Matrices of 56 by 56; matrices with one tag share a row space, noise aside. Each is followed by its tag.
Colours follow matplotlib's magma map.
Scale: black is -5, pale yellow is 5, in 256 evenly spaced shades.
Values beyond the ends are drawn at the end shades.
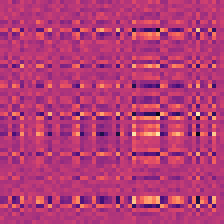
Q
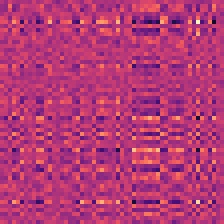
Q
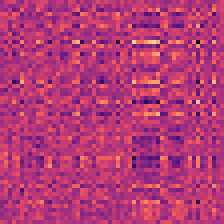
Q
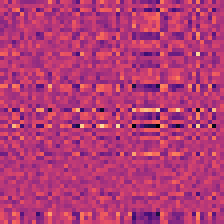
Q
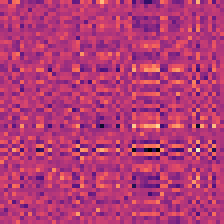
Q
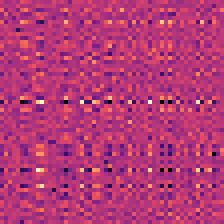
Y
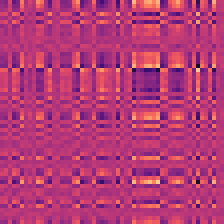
Q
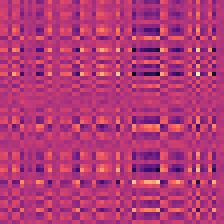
Q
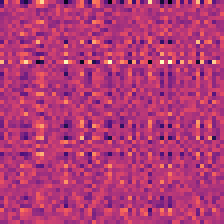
Y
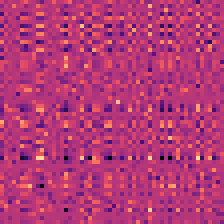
Y
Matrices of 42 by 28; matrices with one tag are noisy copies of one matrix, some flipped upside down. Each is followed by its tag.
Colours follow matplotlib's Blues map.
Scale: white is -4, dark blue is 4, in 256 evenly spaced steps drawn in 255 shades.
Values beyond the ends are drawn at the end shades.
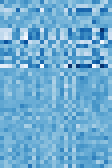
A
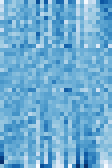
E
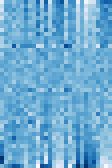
E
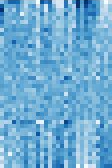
E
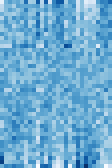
E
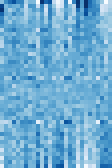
E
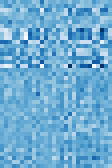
A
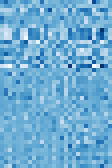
A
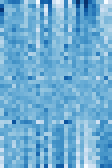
E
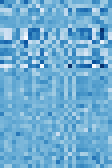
A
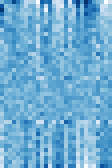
E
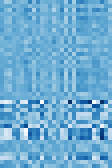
A
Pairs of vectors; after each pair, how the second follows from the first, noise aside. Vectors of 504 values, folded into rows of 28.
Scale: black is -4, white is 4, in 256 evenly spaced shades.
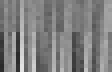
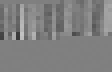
partly zeroed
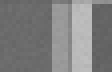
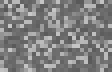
shuffled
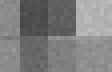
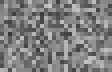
shuffled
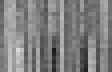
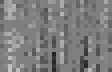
partly zeroed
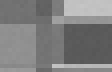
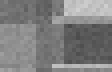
copied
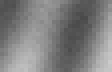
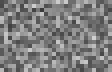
shuffled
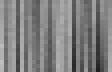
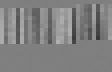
partly zeroed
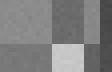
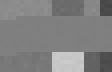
partly zeroed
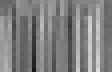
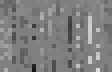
partly zeroed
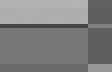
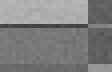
copied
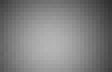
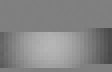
partly zeroed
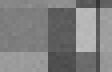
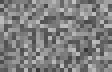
shuffled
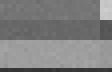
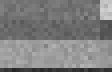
copied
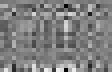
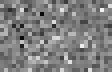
shuffled
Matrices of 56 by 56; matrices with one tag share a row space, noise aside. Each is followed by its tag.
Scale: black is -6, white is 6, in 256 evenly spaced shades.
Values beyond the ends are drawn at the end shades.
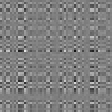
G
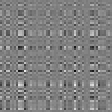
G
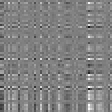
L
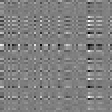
L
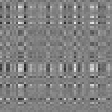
G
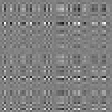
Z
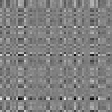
G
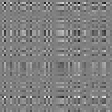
Z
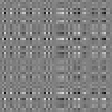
Z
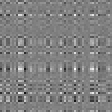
G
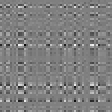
G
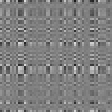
G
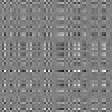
Z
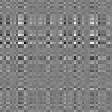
G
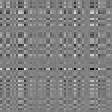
G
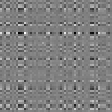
G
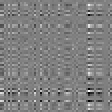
L
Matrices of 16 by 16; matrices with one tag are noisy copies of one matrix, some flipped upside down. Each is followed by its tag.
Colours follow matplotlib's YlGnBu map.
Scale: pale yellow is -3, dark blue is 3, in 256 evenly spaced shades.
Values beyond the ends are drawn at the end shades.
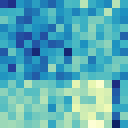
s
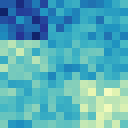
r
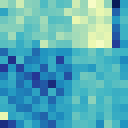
s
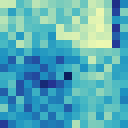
s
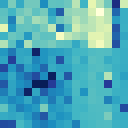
s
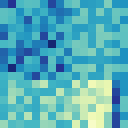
s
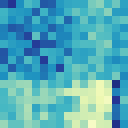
s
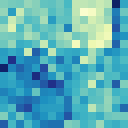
s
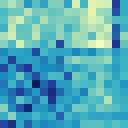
s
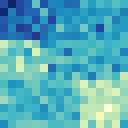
r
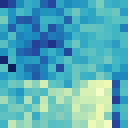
s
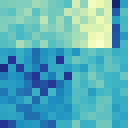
s
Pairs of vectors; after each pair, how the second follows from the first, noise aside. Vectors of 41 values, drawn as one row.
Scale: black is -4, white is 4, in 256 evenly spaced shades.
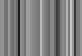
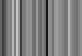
wrapped around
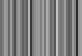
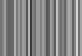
sign-scrambled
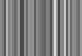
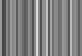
wrapped around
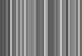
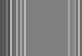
partly zeroed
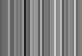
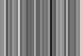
wrapped around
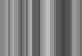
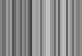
sign-scrambled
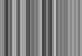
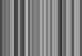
wrapped around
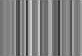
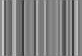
wrapped around
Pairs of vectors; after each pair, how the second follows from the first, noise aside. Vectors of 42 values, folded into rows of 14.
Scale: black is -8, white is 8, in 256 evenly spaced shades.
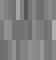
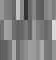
scaled up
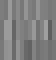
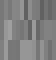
shuffled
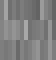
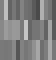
scaled up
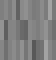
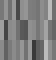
scaled up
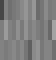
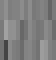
shuffled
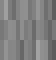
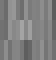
shuffled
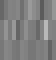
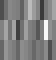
scaled up
